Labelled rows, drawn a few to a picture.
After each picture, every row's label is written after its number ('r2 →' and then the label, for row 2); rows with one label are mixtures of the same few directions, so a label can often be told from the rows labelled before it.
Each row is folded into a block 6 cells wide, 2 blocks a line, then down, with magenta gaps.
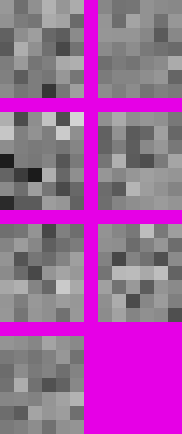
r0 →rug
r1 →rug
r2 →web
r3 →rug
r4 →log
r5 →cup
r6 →rug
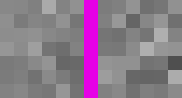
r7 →log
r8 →rug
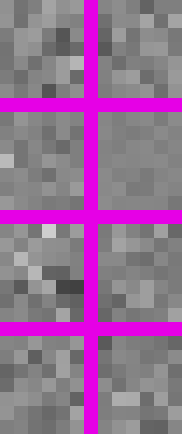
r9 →rug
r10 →log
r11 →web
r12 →cup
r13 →log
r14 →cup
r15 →rug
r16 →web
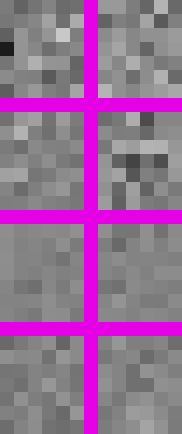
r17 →web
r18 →web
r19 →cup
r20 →cup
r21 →web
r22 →cup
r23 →web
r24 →rug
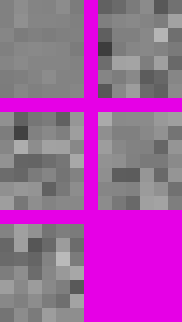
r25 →cup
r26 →web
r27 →cup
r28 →web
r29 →rug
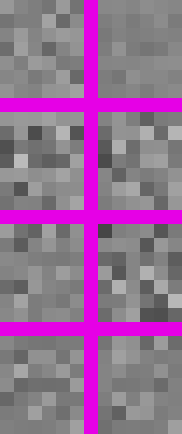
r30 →web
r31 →rug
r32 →rug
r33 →log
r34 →cup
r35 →web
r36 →cup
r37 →cup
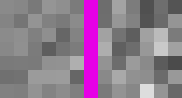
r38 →rug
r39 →rug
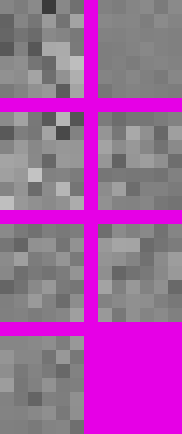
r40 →log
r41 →web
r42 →web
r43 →rug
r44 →cup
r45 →log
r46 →web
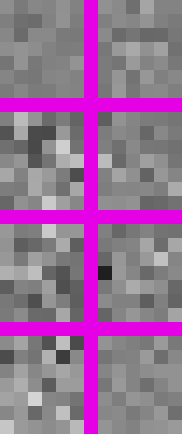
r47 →log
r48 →cup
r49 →rug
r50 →web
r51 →log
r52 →web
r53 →web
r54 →web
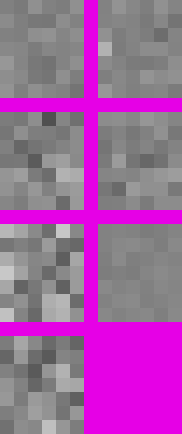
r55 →cup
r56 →web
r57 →log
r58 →rug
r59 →web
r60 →log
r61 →rug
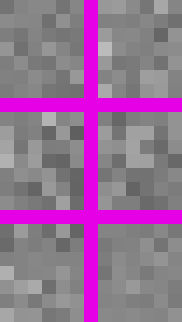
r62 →web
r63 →web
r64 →log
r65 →rug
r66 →web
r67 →web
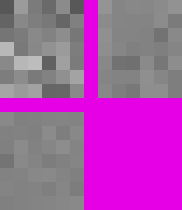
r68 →web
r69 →web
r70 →web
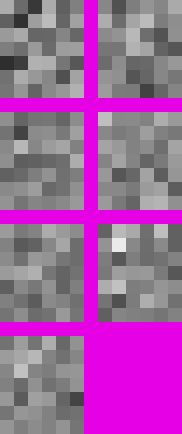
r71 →cup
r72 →rug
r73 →cup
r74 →web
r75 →log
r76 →cup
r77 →log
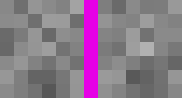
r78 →rug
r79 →rug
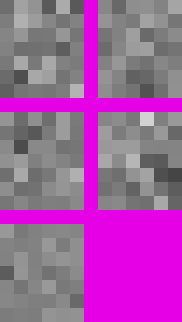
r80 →cup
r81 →rug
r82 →log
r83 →log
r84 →web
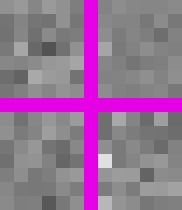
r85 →rug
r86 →web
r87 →rug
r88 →web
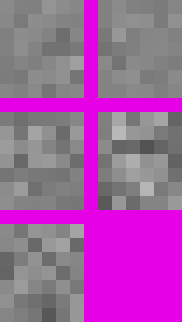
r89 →rug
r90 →log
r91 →rug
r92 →cup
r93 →rug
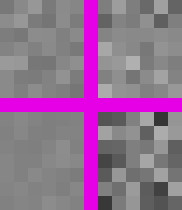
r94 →cup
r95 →web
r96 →rug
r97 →web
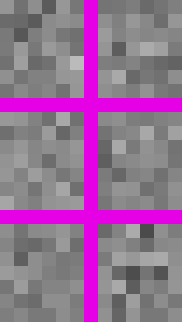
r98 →log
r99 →rug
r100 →web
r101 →log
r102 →log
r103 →cup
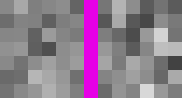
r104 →rug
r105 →rug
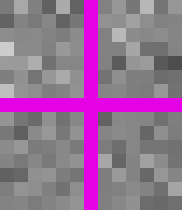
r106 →web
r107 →log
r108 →cup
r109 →web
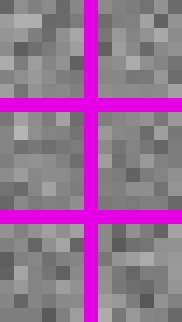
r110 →log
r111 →web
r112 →cup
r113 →web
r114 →rug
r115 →cup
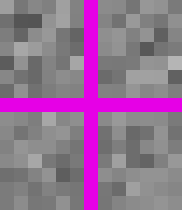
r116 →log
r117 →rug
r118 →log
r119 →rug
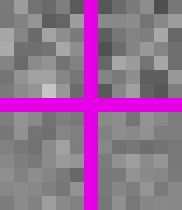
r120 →rug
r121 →web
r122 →rug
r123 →cup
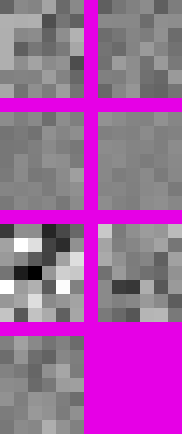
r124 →log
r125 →web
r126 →log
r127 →web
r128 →log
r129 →web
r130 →rug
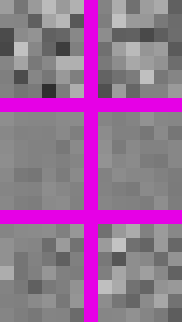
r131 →rug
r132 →cup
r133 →web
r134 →log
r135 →web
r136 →cup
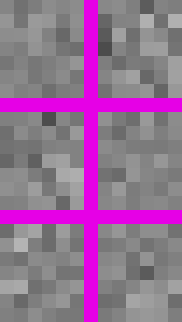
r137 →rug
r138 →log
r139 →log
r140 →cup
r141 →cup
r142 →rug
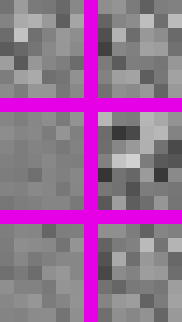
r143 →log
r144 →log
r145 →web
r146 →log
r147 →log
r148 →log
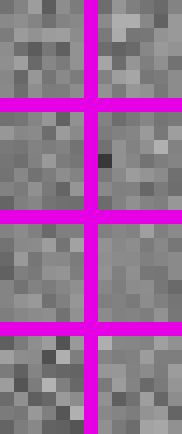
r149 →cup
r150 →log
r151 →web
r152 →web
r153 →log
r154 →log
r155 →web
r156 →web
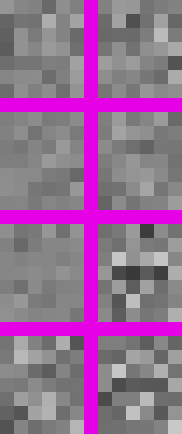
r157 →log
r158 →rug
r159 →rug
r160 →cup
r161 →cup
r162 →cup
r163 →cup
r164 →cup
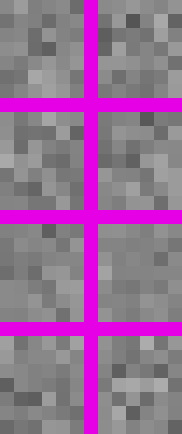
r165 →rug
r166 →rug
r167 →log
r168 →log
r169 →log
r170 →web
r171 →web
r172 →cup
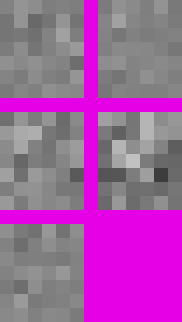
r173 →rug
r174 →cup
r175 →log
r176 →log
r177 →cup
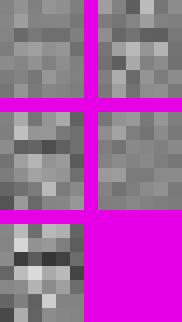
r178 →cup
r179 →cup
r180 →cup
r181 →cup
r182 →cup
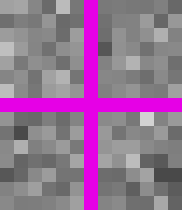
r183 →web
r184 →web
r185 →cup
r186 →log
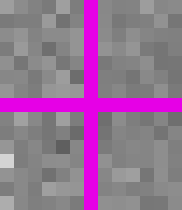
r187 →web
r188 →log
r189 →web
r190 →web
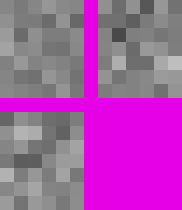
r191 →log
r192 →log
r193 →log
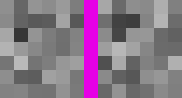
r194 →log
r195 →log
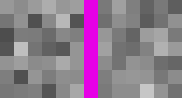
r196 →rug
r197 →rug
